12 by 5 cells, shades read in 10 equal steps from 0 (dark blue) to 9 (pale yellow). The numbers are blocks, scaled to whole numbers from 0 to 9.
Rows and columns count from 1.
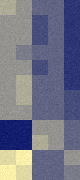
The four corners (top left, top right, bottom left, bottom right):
6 1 9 4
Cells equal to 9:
2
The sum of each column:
58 58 38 40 25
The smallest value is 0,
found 4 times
